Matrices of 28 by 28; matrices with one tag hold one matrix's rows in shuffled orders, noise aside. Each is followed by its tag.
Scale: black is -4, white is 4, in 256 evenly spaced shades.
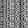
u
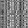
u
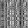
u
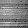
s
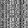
u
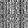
u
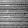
s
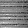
s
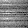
s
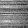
s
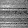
s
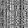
u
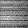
s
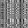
u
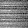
s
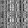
u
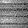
s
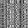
u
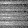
s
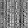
u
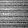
s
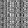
u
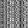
u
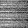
s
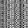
u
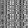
u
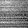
s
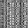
u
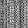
u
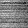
s
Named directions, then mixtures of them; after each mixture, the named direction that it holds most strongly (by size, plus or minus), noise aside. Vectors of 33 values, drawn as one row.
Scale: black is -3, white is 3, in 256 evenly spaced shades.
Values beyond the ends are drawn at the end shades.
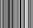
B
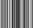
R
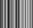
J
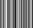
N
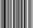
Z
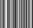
N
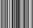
R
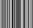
R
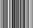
R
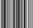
Z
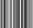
B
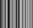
J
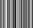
N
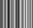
J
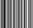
Z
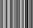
B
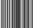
R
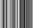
J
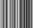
J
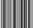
Z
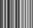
J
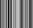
R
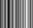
J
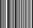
N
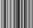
Z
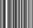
N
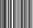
Z
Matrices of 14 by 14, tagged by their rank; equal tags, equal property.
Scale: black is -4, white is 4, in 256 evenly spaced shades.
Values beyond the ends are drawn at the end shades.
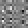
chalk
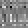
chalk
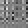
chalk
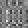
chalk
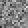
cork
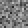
cork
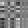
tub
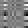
tub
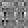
chalk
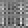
chalk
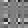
tub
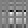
tub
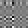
tub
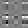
tub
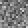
cork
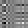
tub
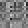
chalk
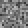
cork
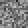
cork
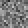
cork
